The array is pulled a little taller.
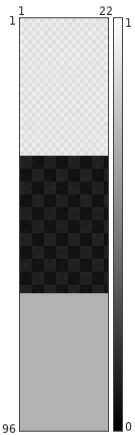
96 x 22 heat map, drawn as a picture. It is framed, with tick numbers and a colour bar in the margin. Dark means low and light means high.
The table splits into 3 rows of 1 panel. Panel 1,1: very high, checkered, faint in contrast. Panel 2,1: very low, checkered, faint in contrast. Panel 3,1: high, flat.
